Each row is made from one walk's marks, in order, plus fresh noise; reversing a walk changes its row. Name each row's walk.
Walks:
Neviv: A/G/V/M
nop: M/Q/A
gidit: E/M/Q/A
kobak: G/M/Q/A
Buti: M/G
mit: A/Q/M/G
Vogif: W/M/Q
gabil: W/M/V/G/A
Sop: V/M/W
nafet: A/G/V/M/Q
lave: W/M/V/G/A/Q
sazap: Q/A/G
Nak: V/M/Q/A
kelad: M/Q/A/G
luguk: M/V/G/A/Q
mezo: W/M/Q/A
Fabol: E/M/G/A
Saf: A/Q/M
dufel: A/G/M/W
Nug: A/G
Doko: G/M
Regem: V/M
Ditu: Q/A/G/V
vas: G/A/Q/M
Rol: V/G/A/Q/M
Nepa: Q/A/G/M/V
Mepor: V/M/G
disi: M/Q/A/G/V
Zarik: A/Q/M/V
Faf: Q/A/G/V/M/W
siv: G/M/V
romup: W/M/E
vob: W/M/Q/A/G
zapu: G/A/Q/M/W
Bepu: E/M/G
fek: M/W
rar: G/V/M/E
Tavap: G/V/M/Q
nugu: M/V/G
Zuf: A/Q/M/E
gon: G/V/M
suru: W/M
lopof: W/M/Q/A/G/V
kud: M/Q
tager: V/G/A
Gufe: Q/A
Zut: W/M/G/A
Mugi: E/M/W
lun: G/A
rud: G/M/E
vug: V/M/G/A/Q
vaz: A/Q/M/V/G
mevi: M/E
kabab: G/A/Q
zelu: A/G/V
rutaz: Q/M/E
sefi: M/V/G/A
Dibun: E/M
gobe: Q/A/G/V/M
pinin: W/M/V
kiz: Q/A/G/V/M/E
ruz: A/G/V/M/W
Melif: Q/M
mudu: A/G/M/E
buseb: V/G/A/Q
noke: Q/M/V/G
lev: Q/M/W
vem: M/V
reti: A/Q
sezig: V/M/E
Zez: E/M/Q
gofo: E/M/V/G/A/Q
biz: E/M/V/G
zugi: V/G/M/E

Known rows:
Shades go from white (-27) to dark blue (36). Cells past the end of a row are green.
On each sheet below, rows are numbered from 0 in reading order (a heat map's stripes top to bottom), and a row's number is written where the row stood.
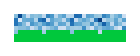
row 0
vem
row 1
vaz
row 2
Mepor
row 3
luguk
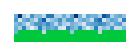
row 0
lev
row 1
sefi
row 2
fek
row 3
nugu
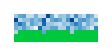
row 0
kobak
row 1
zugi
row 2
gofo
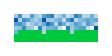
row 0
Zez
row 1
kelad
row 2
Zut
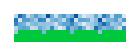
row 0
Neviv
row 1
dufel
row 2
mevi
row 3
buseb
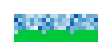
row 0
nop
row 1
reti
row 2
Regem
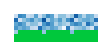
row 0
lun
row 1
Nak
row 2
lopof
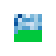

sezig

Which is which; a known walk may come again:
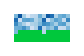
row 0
mevi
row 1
nugu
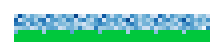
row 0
Nepa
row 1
Neviv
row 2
Mugi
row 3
zelu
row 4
nafet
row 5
biz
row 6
Nak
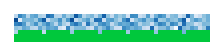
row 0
Tavap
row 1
sefi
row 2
disi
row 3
Melif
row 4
lun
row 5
vob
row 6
rud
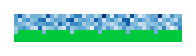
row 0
suru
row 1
lopof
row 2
Rol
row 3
Sop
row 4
rar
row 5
lev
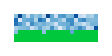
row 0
vem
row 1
ruz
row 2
romup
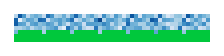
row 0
siv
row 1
gabil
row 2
zapu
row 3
gofo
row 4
Regem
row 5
mudu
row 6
noke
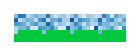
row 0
Buti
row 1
Gufe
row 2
gidit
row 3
Bepu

